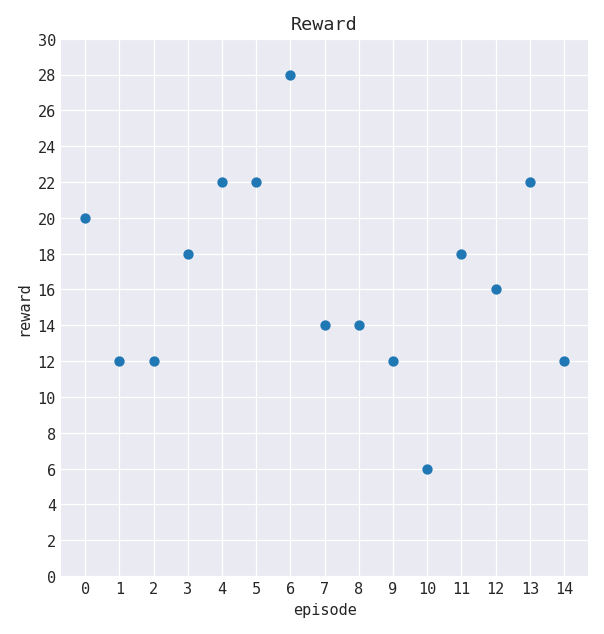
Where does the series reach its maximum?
6
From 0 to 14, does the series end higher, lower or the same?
lower
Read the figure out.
Title: Reward
x-axis: episode, ticks 0 1 2 3 4 5 6 7 8 9 10 11 12 13 14
y-axis: reward, ticks 0 2 4 6 8 10 12 14 16 18 20 22 24 26 28 30
Values:
20 12 12 18 22 22 28 14 14 12 6 18 16 22 12
